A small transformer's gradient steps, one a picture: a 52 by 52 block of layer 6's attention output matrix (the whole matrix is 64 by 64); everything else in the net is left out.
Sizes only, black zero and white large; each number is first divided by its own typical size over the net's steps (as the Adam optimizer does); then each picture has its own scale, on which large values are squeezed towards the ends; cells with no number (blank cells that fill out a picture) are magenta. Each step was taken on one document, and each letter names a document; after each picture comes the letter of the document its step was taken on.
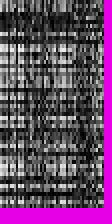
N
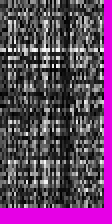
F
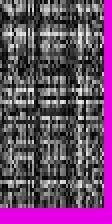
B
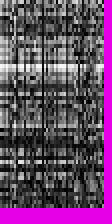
N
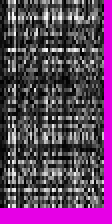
F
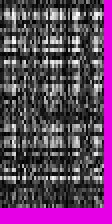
F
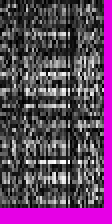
B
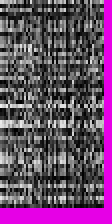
N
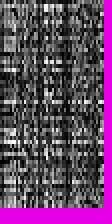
F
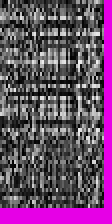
B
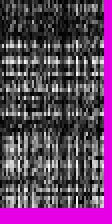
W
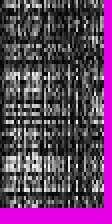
W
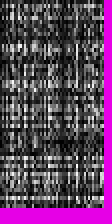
W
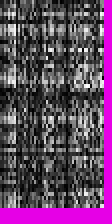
F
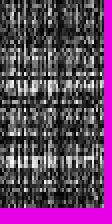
W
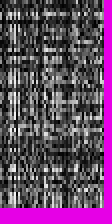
F
